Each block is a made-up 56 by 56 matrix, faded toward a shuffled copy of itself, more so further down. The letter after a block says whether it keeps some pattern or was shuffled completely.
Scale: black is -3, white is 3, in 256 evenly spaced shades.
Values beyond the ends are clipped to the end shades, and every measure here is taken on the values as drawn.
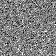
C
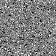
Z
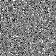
Z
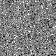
Z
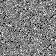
C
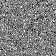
C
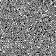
Z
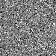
C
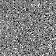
Z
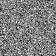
Z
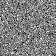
C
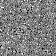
Z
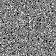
Z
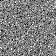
C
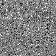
Z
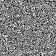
C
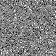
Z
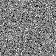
C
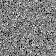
C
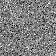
C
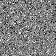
C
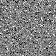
Z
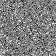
C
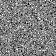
C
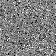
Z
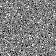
Z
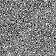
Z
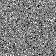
C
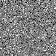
Z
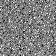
C
